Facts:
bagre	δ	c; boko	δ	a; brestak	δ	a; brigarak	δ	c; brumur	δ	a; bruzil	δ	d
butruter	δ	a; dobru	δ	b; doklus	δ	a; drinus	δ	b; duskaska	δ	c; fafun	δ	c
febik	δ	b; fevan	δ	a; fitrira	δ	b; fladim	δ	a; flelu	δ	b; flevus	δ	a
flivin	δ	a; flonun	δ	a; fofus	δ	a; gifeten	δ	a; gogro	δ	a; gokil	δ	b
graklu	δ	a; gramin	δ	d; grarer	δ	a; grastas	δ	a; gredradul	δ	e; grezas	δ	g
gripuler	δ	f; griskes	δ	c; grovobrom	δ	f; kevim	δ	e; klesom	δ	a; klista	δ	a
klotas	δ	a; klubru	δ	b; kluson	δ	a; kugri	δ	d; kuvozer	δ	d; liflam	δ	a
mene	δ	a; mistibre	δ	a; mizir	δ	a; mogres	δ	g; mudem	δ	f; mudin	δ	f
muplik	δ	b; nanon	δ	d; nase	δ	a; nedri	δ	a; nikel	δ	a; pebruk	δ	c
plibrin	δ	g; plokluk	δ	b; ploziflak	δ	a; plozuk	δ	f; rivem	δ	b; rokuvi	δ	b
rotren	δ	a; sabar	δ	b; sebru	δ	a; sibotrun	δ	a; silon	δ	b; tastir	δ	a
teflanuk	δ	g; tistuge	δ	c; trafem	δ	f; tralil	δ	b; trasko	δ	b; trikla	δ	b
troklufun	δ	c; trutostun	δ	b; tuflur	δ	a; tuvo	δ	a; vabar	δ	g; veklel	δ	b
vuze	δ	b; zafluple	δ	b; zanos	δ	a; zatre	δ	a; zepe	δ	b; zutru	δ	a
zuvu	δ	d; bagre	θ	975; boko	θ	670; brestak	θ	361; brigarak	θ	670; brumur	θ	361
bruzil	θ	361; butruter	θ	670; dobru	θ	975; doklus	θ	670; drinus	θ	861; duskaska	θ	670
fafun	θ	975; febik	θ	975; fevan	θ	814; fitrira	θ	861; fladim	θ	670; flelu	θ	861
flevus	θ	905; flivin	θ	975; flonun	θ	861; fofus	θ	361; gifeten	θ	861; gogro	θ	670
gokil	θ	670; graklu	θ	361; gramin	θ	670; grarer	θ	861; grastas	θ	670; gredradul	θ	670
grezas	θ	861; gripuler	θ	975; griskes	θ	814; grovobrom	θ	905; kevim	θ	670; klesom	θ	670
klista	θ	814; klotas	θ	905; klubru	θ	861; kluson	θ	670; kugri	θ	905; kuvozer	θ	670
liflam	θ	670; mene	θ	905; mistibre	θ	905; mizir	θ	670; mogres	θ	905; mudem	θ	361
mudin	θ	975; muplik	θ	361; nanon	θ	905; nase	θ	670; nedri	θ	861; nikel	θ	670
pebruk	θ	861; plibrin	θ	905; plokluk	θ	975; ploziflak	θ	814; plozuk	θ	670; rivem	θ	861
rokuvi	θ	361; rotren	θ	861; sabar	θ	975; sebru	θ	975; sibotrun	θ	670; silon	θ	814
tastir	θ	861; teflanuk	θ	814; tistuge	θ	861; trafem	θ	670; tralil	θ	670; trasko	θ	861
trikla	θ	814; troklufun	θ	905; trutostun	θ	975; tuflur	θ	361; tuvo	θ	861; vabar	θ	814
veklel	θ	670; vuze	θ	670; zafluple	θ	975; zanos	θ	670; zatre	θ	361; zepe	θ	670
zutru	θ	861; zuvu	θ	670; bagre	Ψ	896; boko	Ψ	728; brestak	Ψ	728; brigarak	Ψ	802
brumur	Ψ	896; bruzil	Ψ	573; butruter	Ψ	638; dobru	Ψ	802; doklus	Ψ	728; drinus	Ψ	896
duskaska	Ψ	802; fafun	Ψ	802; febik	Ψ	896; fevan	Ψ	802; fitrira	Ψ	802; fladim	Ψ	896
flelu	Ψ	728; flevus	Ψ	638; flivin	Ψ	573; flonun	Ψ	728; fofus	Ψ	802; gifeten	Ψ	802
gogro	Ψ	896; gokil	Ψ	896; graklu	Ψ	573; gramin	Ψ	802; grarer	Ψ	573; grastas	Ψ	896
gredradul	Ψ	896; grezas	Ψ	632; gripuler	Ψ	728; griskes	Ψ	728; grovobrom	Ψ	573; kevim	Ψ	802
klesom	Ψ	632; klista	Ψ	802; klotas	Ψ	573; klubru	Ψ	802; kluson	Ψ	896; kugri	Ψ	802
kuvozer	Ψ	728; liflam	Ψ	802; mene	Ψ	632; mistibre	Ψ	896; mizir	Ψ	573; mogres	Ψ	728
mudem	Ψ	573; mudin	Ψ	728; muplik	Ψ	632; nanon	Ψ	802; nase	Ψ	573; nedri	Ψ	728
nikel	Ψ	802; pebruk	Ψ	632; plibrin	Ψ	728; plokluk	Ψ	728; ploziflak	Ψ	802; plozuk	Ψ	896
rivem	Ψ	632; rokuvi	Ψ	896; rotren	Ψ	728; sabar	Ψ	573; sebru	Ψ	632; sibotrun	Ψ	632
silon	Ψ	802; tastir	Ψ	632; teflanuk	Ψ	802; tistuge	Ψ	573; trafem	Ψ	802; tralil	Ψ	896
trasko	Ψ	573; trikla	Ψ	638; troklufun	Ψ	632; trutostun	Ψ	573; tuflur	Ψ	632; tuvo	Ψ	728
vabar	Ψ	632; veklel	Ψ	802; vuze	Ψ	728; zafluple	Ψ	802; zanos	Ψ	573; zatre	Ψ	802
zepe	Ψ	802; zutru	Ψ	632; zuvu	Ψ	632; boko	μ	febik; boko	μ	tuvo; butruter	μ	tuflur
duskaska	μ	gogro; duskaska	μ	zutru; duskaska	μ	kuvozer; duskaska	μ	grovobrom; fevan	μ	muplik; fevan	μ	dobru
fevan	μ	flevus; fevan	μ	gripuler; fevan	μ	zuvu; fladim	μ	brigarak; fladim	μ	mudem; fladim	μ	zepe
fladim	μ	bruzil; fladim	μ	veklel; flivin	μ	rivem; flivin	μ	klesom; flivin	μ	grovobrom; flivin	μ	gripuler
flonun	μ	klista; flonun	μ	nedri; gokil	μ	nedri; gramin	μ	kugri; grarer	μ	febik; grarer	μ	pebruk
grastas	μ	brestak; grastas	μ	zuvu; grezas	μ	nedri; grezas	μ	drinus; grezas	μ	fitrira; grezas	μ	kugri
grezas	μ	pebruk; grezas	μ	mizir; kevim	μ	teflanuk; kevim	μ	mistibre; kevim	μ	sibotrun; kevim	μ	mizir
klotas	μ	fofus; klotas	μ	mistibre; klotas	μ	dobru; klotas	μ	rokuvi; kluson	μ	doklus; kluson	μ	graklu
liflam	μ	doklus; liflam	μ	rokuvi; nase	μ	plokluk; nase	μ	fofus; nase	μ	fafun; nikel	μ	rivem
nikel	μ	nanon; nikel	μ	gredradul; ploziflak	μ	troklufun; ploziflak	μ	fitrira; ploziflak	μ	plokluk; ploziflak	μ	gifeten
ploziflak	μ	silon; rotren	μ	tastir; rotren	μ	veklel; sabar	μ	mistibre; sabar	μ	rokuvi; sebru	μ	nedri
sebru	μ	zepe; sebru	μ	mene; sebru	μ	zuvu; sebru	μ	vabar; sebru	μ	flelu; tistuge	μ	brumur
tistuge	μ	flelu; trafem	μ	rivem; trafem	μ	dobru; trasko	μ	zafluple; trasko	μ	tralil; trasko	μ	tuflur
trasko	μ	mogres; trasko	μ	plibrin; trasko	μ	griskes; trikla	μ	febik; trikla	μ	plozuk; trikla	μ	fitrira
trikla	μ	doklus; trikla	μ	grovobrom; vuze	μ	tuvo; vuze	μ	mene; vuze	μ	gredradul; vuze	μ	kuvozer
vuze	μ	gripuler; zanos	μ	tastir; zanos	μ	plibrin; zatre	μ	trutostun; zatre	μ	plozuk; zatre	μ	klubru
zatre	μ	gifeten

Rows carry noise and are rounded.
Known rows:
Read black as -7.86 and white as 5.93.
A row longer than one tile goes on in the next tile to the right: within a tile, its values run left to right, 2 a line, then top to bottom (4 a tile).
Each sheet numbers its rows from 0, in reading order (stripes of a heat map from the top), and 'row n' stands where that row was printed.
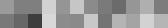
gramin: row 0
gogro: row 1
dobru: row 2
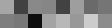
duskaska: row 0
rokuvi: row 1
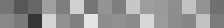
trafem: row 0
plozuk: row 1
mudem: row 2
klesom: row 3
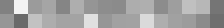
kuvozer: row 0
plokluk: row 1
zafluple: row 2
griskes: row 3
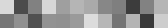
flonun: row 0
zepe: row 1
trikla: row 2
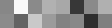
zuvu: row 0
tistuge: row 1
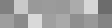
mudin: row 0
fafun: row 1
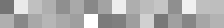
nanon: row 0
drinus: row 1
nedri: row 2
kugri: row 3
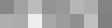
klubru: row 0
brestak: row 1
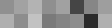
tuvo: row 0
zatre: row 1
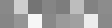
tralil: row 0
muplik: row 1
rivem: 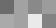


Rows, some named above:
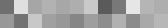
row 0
bruzil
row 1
brigarak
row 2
nanon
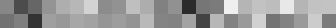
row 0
nase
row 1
klista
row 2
brestak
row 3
kevim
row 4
nedri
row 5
nedri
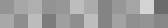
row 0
tuvo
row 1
brestak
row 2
fafun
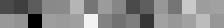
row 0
klotas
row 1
febik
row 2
nase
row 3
grovobrom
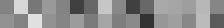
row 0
plozuk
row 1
trasko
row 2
flivin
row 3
pebruk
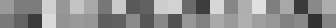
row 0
gramin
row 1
troklufun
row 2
sebru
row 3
gokil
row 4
flevus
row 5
tistuge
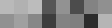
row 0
vabar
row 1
nikel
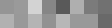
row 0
gifeten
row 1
mistibre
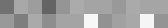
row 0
doklus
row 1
flelu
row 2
flelu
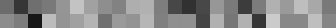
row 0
liflam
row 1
mene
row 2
graklu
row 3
sabar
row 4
trikla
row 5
mizir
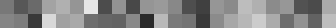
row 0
trafem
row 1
teflanuk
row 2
butruter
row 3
kluson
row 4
silon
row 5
vuze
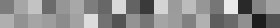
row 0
fofus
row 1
gredradul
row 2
gokil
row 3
bagre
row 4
grezas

